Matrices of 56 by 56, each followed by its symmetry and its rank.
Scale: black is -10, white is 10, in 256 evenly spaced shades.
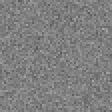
neither, full rank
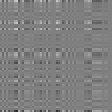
neither, rank one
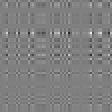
neither, rank one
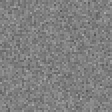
neither, full rank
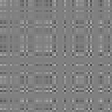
symmetric, rank one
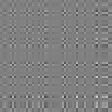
symmetric, rank one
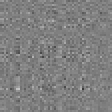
neither, rank five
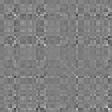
symmetric, rank three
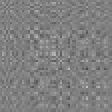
symmetric, rank three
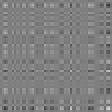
symmetric, rank one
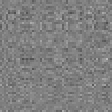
neither, rank five
